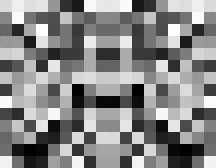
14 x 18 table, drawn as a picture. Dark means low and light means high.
No seam splits the table. The left and right halves mirror each other. No overall slope runs across the table. Fine speckle covers the field.
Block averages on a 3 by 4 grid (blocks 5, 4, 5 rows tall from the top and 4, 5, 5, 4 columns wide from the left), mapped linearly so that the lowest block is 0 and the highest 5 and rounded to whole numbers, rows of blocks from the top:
5 1 1 5
4 2 2 4
0 3 3 0
